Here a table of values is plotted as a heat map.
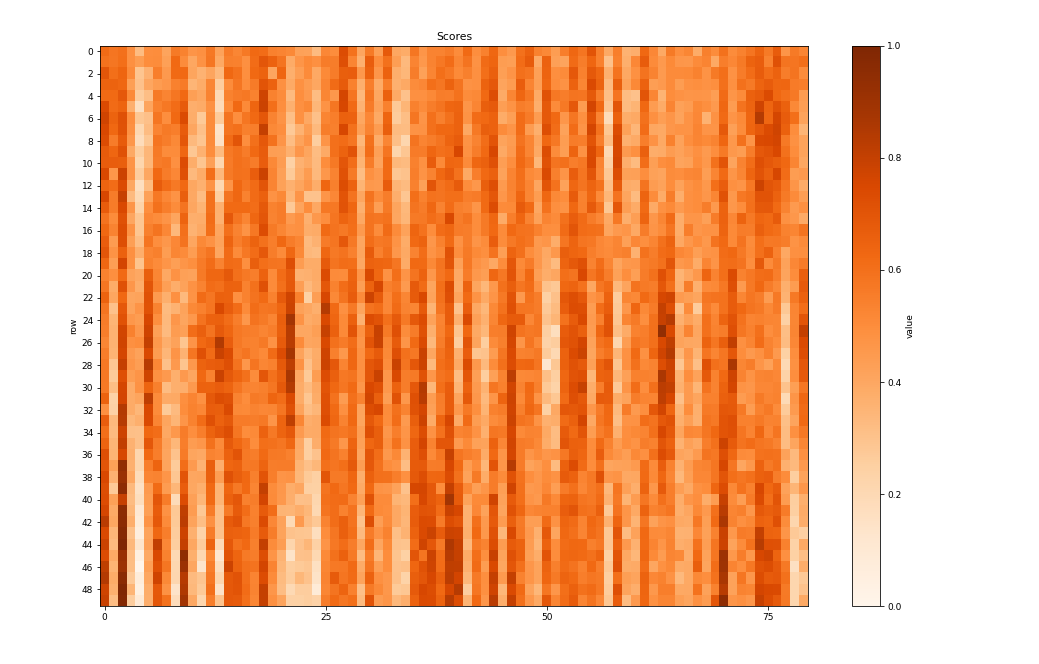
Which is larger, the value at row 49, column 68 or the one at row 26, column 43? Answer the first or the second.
the first
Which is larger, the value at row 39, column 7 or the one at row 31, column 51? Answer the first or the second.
the first
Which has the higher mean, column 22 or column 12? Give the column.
12
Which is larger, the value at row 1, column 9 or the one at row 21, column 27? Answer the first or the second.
the second
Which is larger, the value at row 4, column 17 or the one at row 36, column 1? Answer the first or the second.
the first
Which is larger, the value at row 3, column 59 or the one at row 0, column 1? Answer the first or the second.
the second
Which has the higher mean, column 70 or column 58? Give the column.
70
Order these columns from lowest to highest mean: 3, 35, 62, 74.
3, 62, 35, 74
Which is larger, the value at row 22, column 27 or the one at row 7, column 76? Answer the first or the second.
the second
